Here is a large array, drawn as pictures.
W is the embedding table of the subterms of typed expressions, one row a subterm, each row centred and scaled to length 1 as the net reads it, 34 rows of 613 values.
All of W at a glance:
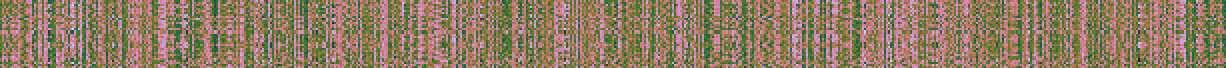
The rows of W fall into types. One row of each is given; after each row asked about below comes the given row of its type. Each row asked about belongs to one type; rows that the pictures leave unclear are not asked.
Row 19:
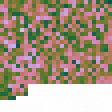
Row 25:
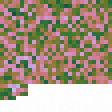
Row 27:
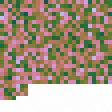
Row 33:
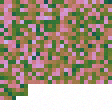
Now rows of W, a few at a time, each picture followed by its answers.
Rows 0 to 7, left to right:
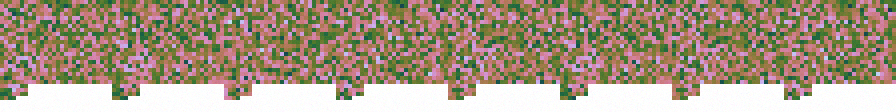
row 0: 25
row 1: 19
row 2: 27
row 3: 25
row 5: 19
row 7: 25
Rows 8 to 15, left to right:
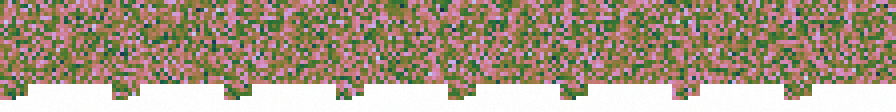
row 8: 33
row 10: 33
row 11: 25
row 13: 33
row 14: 27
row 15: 33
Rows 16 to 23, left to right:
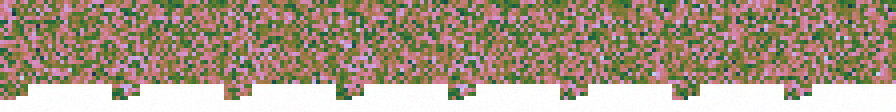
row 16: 33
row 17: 25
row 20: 25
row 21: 25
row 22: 33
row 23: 25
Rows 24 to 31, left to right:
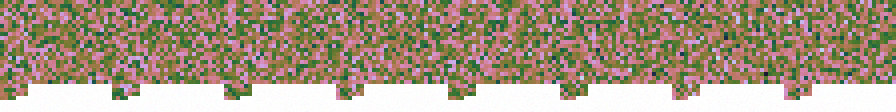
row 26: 33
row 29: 33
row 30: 27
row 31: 27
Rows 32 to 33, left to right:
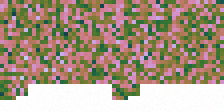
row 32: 19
